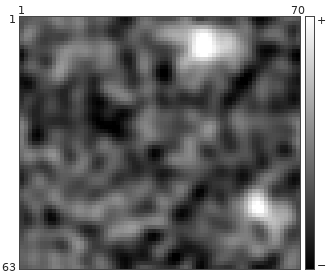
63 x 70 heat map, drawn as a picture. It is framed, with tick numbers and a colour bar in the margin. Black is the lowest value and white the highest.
Mirror symmetry: none. Histogram: skewed, a long tail of high values. Slope: none. Bumps: two. Average level on the scale: 30%.
